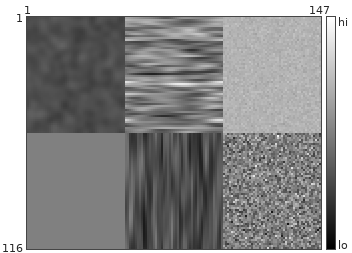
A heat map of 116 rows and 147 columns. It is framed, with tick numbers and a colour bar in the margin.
It is made of 2 by 3 panels. Panel 1,1: low, blotchy, faint in contrast. Panel 1,2: middling, streaked across, strong in contrast. Panel 1,3: high, fine-grained, faint in contrast. Panel 2,1: middling, flat. Panel 2,2: low, streaked downward. Panel 2,3: middling, fine-grained, strong in contrast.
